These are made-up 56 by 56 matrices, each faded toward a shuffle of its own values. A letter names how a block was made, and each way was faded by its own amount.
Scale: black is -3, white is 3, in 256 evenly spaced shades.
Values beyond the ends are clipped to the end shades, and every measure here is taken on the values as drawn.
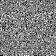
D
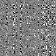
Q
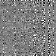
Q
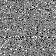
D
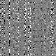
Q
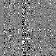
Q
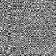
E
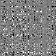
Q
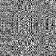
E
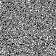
D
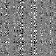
Q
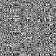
E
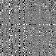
Q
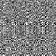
E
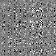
Q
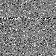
D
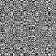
E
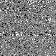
D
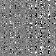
Q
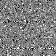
D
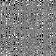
Q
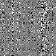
Q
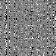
Q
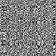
E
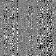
Q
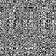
E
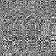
E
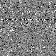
D
